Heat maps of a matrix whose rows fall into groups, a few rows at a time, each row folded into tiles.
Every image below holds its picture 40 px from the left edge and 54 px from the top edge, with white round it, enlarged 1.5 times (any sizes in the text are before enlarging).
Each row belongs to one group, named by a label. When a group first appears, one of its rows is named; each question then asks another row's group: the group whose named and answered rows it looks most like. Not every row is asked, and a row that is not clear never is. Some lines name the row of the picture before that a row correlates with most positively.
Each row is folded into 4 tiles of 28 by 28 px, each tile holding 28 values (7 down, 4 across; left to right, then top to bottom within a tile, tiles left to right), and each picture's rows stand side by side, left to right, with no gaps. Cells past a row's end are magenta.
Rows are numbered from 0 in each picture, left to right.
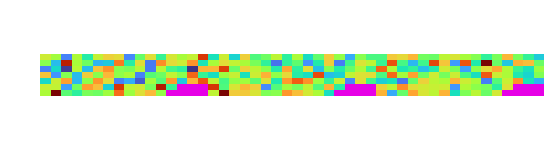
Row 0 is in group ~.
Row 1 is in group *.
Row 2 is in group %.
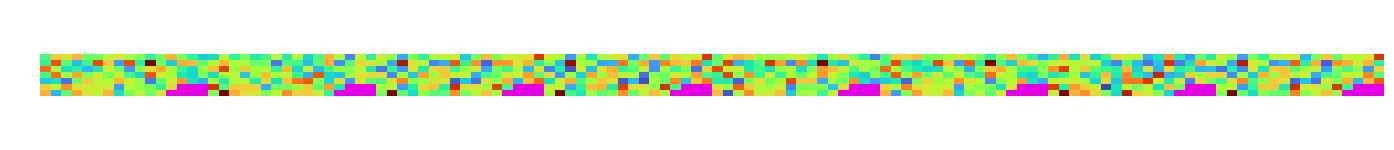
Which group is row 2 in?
~
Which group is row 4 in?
%
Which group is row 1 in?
*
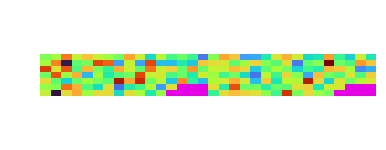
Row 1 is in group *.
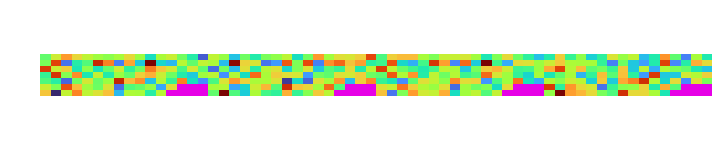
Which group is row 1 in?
~
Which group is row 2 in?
%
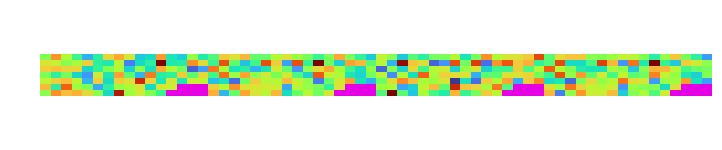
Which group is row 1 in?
%
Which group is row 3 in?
%
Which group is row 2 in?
~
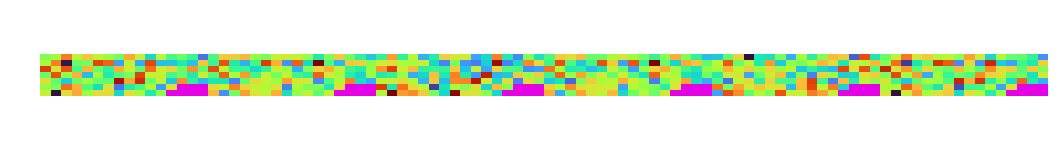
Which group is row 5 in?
%
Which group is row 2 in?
*
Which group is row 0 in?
%
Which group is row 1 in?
%
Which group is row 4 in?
*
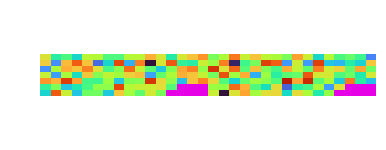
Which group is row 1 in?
%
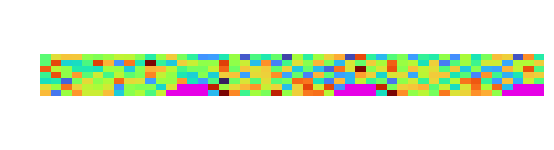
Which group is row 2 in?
*
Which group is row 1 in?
*
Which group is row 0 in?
%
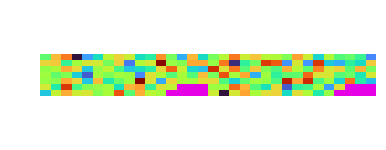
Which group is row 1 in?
%
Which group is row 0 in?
*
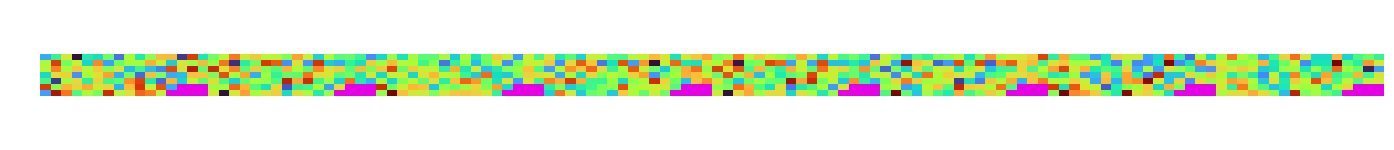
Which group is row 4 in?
%
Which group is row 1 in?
%
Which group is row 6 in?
*
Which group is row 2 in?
*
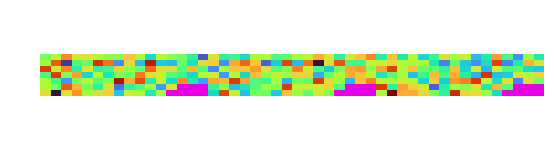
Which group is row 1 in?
~
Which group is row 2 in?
*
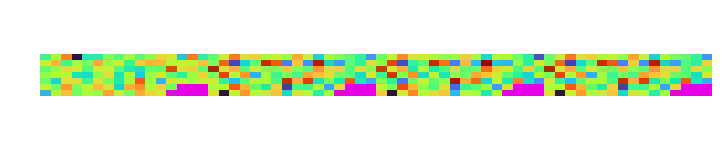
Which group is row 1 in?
%
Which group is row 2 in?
%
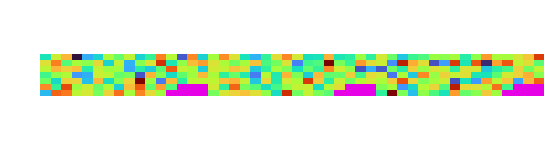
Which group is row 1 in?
*
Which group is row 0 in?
*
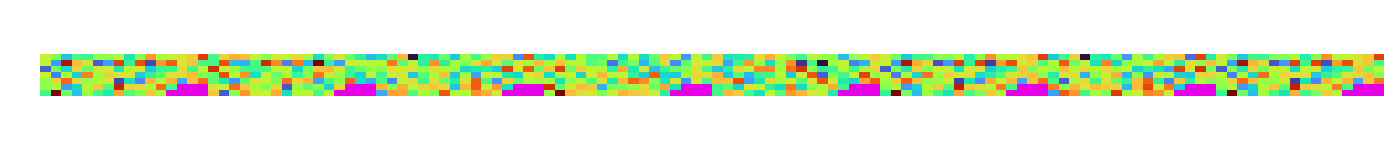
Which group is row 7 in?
~
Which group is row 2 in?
*
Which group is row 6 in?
*
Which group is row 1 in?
%
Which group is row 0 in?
~
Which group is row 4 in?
~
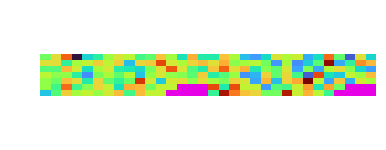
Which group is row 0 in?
*
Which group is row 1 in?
*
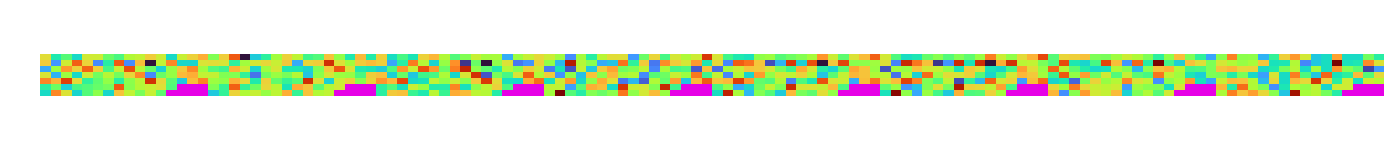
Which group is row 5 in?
~
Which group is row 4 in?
~
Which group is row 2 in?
~
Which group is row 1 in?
*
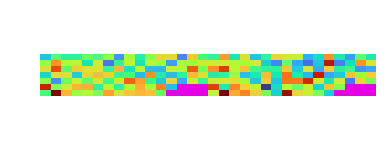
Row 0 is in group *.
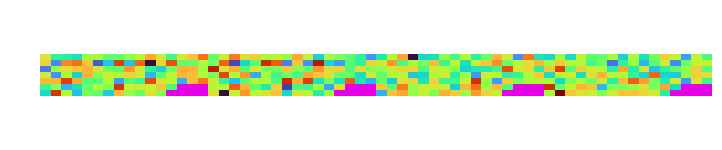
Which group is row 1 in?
%
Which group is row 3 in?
*
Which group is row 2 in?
*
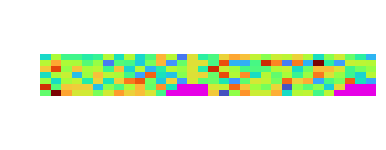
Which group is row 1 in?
%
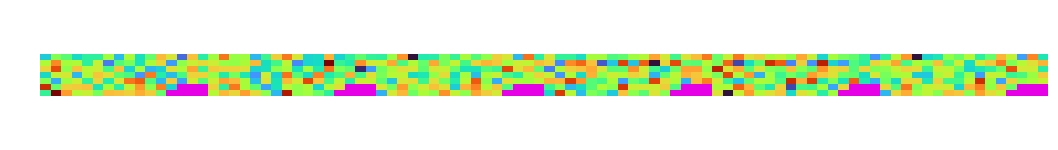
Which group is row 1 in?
*
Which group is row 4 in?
%
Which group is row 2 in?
*
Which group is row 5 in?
*
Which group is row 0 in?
*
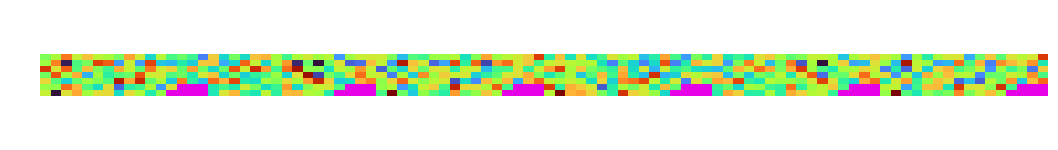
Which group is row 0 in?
%
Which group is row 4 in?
~
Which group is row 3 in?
*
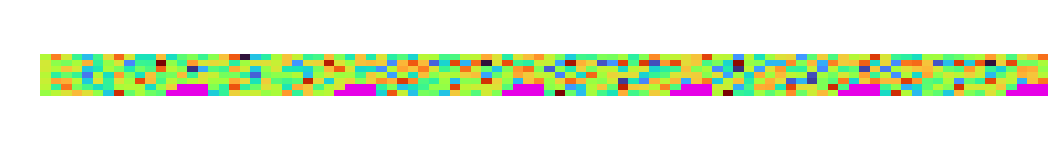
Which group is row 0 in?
*
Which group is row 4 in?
~
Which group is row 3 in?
~
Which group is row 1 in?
*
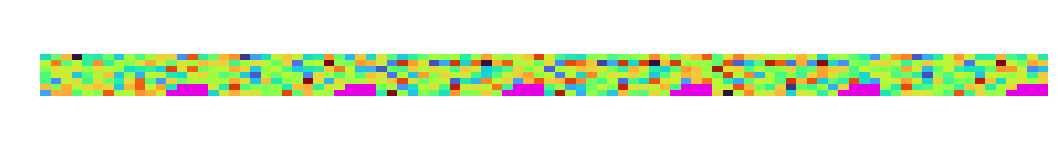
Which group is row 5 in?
*
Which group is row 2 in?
~
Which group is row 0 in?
*
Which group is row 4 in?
%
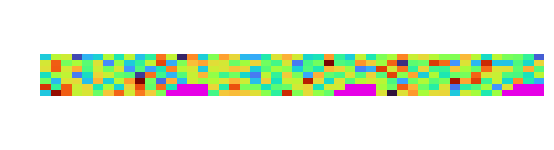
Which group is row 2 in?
%
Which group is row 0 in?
*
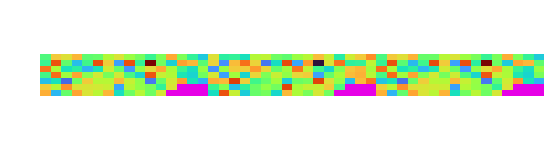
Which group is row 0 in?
%
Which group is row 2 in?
%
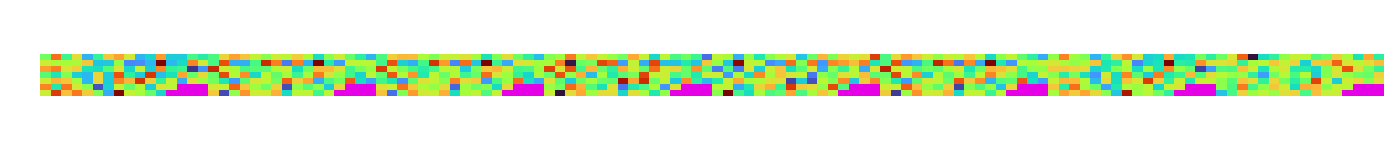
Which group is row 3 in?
%
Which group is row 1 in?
%
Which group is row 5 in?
%
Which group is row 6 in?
*
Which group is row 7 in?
*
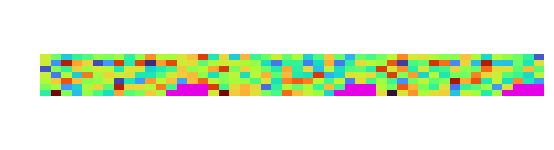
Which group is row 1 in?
*
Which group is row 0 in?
~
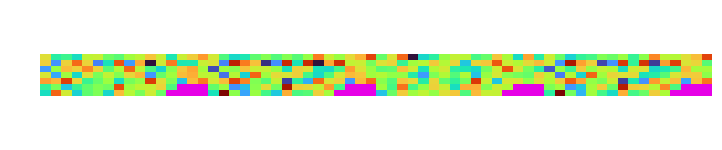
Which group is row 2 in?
*
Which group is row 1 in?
~
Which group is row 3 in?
~
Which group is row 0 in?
~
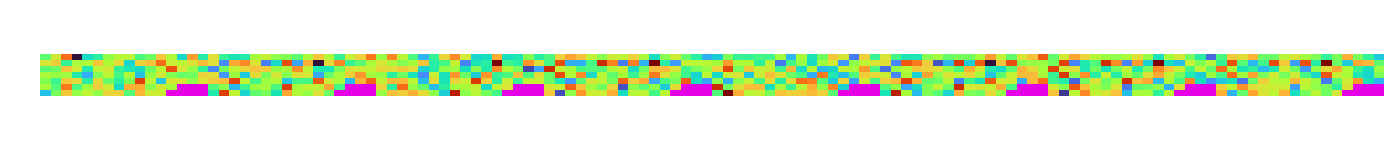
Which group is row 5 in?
~
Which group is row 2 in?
*
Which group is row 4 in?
*
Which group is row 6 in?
%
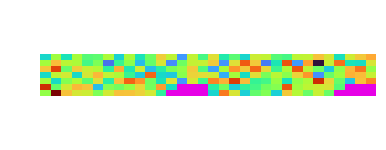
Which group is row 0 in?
*
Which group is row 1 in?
~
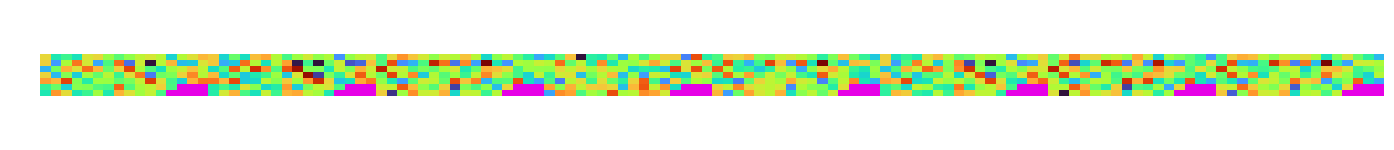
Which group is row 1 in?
~
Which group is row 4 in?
%
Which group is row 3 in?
*
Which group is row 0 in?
~
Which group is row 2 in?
%
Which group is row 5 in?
~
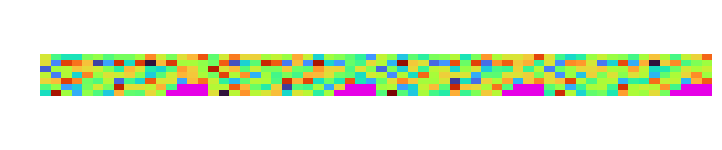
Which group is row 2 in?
~
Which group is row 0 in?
~
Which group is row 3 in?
~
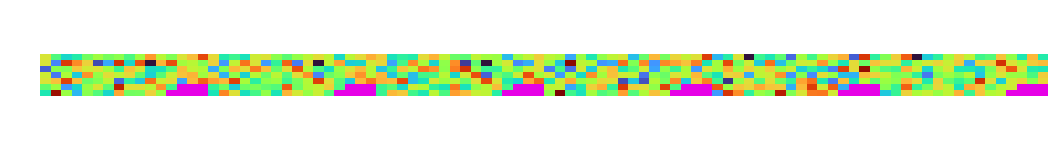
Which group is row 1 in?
~
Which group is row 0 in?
~
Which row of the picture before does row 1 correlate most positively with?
3
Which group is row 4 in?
*
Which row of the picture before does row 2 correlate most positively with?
3
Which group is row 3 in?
~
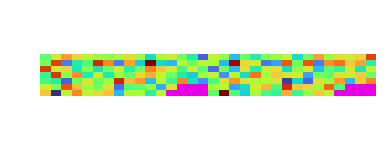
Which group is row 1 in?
~
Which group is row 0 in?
%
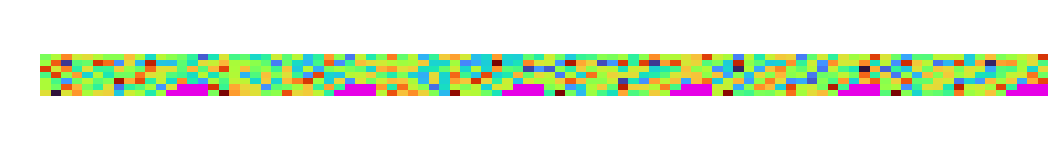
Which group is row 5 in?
~
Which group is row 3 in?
~
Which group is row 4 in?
~
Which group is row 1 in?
*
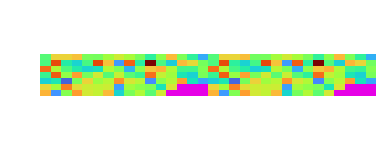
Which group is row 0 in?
%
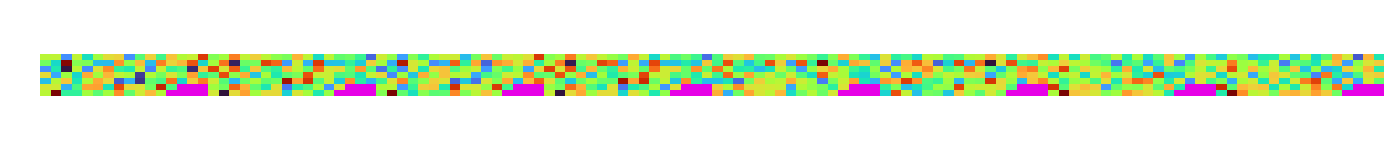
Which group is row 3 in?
%
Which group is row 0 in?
~
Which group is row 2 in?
~
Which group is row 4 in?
%
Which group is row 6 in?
*
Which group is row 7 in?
*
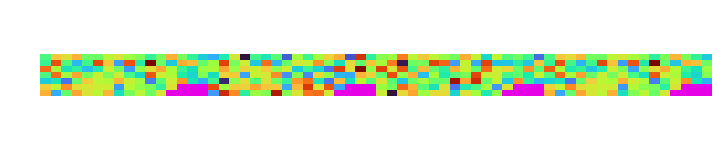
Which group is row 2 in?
%
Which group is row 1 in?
*
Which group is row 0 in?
%
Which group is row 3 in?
%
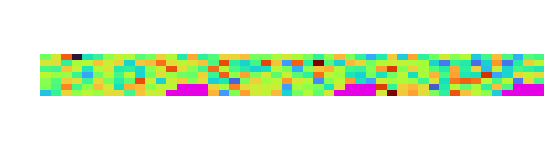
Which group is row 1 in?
%
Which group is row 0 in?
*
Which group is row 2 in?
*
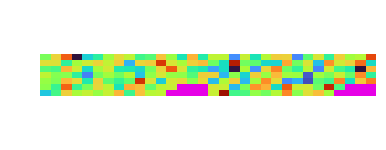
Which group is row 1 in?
~
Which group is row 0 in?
*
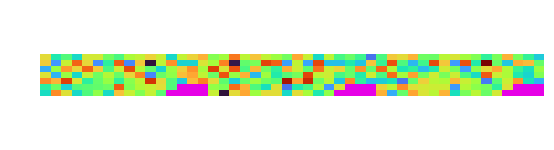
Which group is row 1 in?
%
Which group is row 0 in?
~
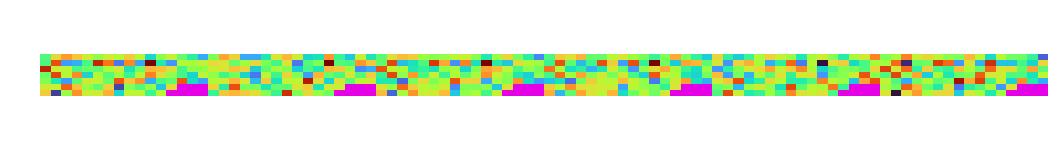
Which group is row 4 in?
~
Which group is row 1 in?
*
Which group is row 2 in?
%
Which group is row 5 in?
%
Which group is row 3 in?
%
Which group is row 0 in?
%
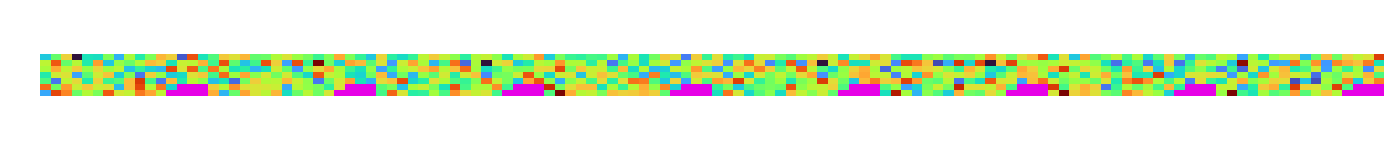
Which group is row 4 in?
~
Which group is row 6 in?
*
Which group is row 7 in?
~
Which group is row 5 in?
~
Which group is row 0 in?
*
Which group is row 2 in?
~
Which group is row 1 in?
%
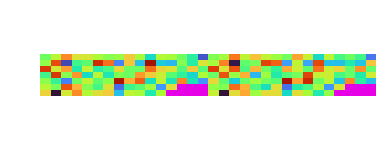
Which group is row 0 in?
%
